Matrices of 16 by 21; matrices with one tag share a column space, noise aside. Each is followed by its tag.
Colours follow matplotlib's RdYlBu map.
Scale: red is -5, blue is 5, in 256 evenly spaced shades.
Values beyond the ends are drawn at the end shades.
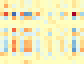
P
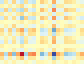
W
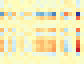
P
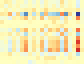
P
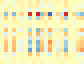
P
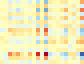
W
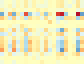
P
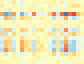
P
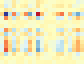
P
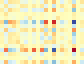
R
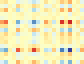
R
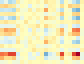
W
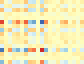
R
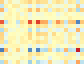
R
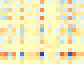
W
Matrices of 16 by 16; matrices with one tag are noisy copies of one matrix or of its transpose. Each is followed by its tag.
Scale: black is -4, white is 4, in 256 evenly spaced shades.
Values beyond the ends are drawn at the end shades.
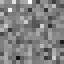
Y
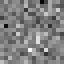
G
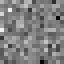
Y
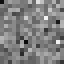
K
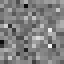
G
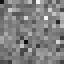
K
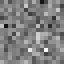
G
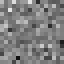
Y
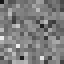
K
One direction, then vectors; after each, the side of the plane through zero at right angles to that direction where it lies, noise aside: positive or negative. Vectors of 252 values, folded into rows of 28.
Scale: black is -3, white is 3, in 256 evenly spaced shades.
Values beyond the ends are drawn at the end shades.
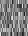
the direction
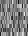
negative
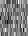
positive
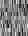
positive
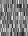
positive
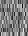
negative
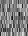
negative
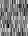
positive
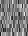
negative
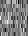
negative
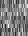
negative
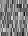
positive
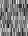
positive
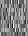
positive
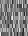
positive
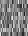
positive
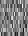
positive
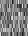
positive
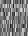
negative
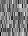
negative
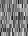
negative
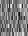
negative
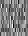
negative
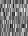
negative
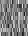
positive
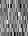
positive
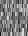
negative
